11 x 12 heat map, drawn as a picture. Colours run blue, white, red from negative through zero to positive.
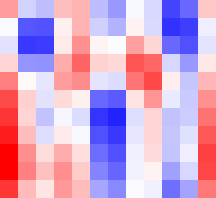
The ninth with the highest average is the bottom left. Stripes running up and down repeat 3 times from left to right. Overall the values sit about 50% of the way up the scale.
